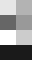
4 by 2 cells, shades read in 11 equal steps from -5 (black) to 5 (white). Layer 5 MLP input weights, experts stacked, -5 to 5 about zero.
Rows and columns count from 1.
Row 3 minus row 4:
9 7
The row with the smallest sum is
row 4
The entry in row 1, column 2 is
2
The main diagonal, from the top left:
4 1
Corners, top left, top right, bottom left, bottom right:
4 2 -4 -4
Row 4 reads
-4 -4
